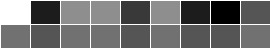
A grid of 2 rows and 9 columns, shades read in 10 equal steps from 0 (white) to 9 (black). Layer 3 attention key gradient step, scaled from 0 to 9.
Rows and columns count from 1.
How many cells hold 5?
5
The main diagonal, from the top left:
0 6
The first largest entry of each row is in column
8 2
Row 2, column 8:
6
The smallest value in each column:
0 6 4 4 6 4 6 6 5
